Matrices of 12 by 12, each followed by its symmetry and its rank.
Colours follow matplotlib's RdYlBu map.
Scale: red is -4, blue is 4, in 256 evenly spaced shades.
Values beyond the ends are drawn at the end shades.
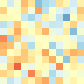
antisymmetric, full rank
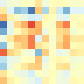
neither, rank two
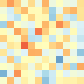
neither, full rank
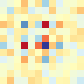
symmetric, rank two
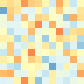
neither, full rank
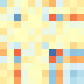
symmetric, rank two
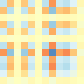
symmetric, rank one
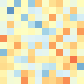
neither, full rank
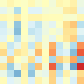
neither, rank two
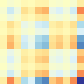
symmetric, rank one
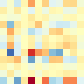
neither, rank two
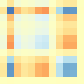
symmetric, rank one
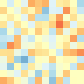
antisymmetric, full rank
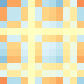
symmetric, rank one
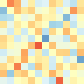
antisymmetric, full rank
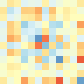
symmetric, rank two
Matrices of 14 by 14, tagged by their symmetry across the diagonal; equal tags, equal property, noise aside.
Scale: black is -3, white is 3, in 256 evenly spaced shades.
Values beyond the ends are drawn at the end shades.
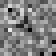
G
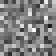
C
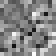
G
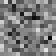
C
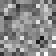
G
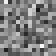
C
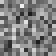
C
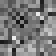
G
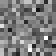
C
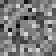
G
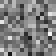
C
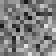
G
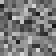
C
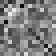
G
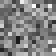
C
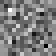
G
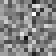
C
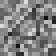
G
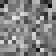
C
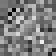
G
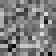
C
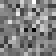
C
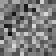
G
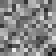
G
